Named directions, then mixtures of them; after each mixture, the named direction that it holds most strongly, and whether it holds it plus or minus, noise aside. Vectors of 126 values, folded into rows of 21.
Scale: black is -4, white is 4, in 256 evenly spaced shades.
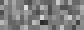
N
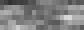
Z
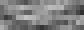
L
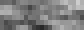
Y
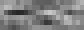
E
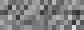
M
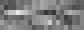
E, minus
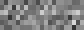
M, minus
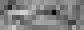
E, minus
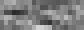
E, plus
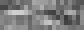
E, minus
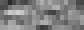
E, minus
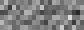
M, plus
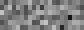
N, minus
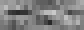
E, plus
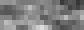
Y, minus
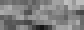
Y, plus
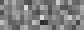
N, plus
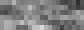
Y, minus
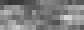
Z, plus
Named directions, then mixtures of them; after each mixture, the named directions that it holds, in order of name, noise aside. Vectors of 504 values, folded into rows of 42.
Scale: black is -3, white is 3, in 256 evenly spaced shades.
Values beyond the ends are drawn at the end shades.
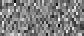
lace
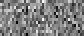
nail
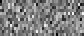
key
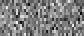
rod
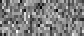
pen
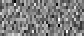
lace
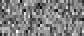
pen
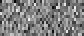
key, lace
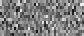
key, lace, rod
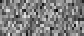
nail, pen, rod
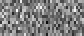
lace, pen, rod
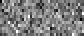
key, pen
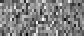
nail, rod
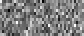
lace, nail, pen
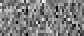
nail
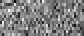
lace, nail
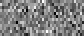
nail, rod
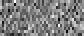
lace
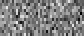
rod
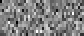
key, nail, pen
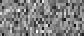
key, lace, nail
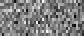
lace, nail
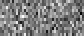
rod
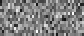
key, rod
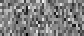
nail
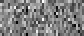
nail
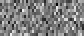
lace, nail, pen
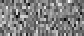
nail, rod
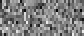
pen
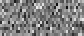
lace, pen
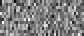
key, lace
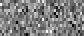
nail, rod
